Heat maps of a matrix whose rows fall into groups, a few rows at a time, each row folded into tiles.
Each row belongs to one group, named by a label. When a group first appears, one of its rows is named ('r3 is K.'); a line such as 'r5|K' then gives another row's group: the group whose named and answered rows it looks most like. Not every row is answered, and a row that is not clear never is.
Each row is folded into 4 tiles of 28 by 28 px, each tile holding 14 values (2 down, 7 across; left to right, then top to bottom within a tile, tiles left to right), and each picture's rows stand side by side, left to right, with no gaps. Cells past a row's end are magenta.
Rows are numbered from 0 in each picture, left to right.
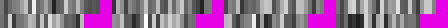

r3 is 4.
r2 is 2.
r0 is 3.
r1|3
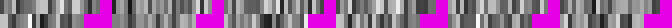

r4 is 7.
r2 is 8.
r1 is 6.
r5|2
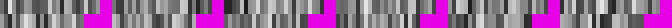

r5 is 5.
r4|4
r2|4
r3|4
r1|8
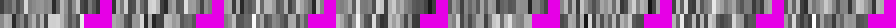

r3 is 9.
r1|5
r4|3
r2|7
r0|3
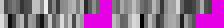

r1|9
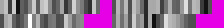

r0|7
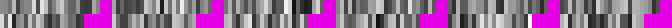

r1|8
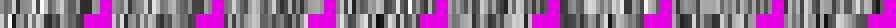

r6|8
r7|5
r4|8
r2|6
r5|4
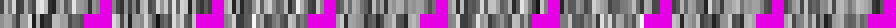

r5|3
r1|8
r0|5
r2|7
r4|7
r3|2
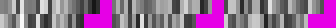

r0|9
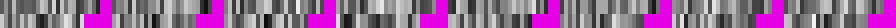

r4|4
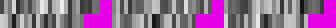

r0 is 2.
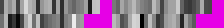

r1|9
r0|6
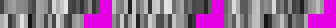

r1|9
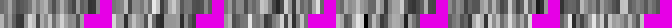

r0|3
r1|9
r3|9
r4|3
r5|3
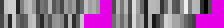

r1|5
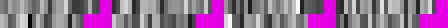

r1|4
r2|8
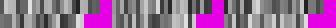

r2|3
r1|8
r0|6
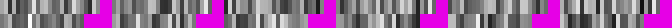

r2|3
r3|4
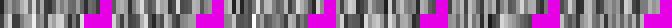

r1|6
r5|6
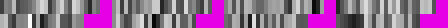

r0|2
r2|5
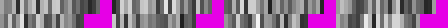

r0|9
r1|4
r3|3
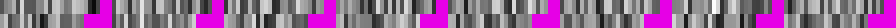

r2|5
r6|9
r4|6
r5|6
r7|4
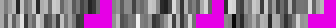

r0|9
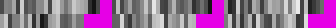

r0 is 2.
